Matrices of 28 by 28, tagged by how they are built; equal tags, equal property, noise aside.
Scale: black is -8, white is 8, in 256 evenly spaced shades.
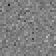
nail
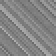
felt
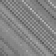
felt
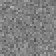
nail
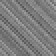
felt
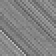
felt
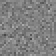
nail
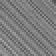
felt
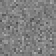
nail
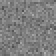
nail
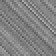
felt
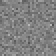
nail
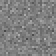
nail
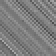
felt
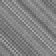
felt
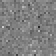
nail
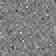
nail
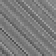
felt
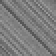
felt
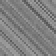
felt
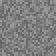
nail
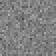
nail
